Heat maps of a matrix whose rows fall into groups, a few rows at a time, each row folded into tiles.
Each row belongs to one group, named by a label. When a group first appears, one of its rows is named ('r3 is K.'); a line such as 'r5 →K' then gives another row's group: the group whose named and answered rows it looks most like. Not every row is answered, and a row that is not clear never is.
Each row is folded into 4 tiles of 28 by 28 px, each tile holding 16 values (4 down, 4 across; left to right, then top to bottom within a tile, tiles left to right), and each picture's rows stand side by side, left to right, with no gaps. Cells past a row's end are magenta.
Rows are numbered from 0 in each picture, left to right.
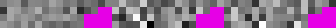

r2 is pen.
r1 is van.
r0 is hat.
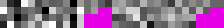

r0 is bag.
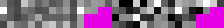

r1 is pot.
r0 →bag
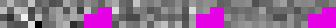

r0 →van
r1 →bag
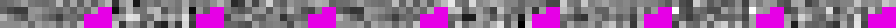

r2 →pot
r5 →bag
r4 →bag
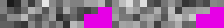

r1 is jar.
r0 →pot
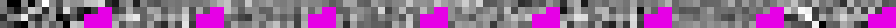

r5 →hat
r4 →jar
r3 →hat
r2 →bag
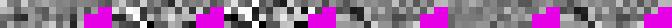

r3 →pen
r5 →pen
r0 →bag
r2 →van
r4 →jar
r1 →van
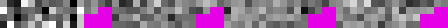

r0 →bag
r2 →hat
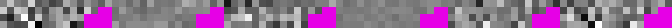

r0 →van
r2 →hat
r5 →pen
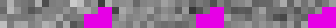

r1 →hat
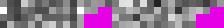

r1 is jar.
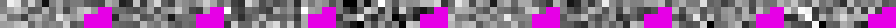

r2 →bag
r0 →jar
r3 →pot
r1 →pot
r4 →jar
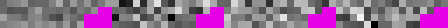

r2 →jar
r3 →van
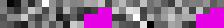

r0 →pot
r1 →van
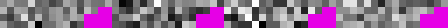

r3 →jar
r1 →pot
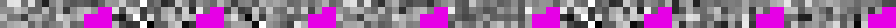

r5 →van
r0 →jar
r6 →hat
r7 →bag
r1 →van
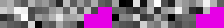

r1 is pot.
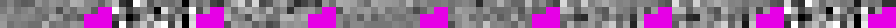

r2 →jar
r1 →bag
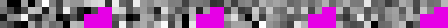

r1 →bag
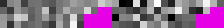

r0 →hat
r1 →pot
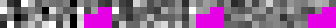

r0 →bag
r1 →bag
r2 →pot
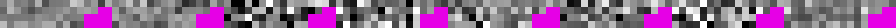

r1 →jar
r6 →van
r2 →pot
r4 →pen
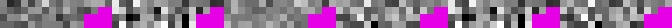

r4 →bag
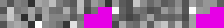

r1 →bag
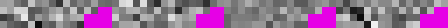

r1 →jar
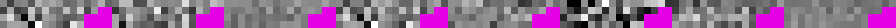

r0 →pen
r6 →hat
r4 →jar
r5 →pot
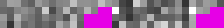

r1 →bag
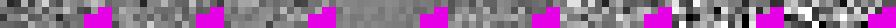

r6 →bag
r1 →pen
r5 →jar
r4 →hat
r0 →pot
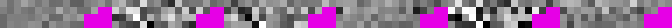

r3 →hat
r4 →van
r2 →pen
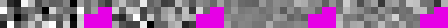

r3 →jar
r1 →van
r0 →bag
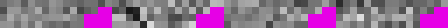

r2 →jar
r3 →hat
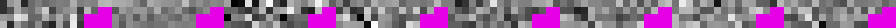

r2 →pot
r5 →pen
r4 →pot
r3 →pen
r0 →hat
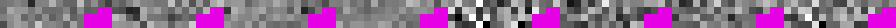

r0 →pen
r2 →hat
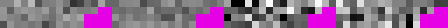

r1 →pen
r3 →bag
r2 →pot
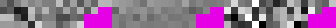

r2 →van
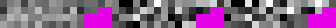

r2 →pot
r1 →pot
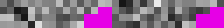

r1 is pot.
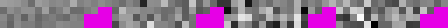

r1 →pen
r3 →van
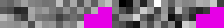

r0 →pen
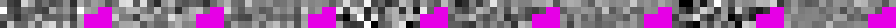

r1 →jar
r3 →van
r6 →pot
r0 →bag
